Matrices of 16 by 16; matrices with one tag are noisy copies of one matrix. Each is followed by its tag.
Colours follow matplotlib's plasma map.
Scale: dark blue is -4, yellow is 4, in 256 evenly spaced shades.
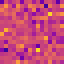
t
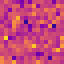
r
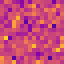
r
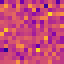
t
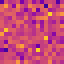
t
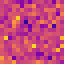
r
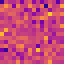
t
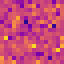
r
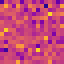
t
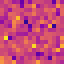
r
